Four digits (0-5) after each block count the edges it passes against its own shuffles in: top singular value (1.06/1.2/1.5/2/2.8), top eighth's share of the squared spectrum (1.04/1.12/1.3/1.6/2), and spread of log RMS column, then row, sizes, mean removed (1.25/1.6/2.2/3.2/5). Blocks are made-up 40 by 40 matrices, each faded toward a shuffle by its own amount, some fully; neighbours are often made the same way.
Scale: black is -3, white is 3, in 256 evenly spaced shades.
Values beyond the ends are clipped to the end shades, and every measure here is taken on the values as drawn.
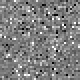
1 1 0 0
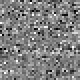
1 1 0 2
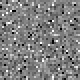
0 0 0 0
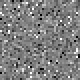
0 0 0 0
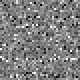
1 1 0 2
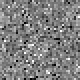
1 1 0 0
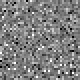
0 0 0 0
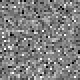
0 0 0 0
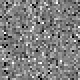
1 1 1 0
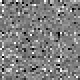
3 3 2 2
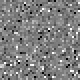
2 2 1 1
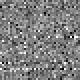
1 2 0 2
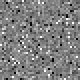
0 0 0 0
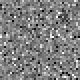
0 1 0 0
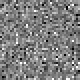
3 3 1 1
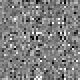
3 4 2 2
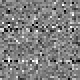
3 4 1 2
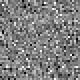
1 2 0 0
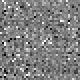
3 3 1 1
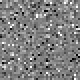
2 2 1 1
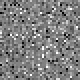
2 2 0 0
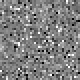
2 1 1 0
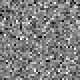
2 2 0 1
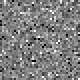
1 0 0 0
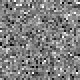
1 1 0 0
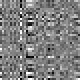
4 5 3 3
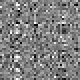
4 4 2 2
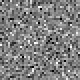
0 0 0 0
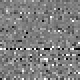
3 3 0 3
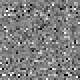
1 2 0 2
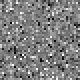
0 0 1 0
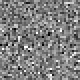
2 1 0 0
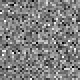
3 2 0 1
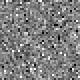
2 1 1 0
